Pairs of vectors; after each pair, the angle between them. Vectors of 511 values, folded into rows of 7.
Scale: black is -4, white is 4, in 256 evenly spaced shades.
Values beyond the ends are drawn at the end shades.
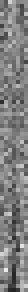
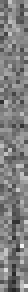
nearly parallel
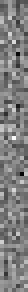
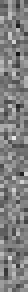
nearly parallel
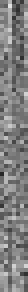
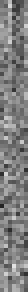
nearly parallel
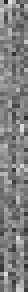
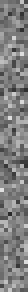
orthogonal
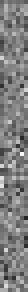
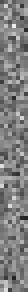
partly aligned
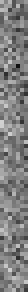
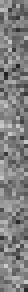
nearly parallel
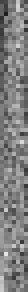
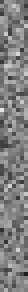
orthogonal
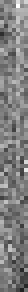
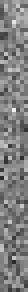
partly aligned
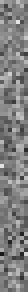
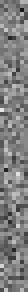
orthogonal
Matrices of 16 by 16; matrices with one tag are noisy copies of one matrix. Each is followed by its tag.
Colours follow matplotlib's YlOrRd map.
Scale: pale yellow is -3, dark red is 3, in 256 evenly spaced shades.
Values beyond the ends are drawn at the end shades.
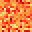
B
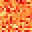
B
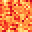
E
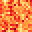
E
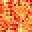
E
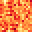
E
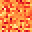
B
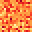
B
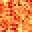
E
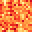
E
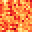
E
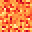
B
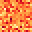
B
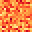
B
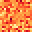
B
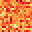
B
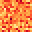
B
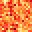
E
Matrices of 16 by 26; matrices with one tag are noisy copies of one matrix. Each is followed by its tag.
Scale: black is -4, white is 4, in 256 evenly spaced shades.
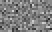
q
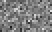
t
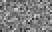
t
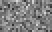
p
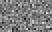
q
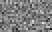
q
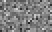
t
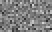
q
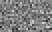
q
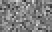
p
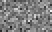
t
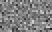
q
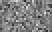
p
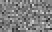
q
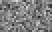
p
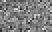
t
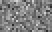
p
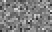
t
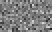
q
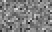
t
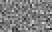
q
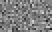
q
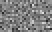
q
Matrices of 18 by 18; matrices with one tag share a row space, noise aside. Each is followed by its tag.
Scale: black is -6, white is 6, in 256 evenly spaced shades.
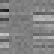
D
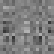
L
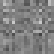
L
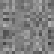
L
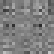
L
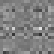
L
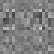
L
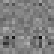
L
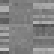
D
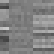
D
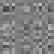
L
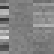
D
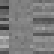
D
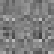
L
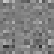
L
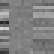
D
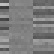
D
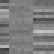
D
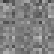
L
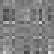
L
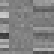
D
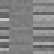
D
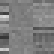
D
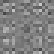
L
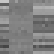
D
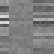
D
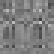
L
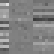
D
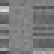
D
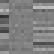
D
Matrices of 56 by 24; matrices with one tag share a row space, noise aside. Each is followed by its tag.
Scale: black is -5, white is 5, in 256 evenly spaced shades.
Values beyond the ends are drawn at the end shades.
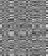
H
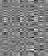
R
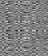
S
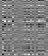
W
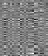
R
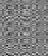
S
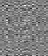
S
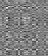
S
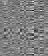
R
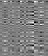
R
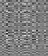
S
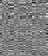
H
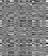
H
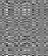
S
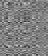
S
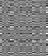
H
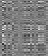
W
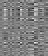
R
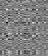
S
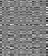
H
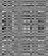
W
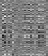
W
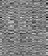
H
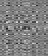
S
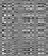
W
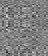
S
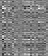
W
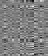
R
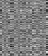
H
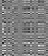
W
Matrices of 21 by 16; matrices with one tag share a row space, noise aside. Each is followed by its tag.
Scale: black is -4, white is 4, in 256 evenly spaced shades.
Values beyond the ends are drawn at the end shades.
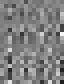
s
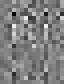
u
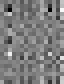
s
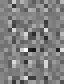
u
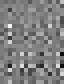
s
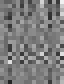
s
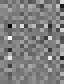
s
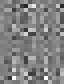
u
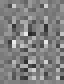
u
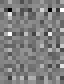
s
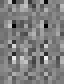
u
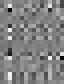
s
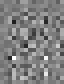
u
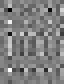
s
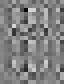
u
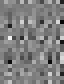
s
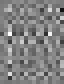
s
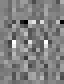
u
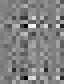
u
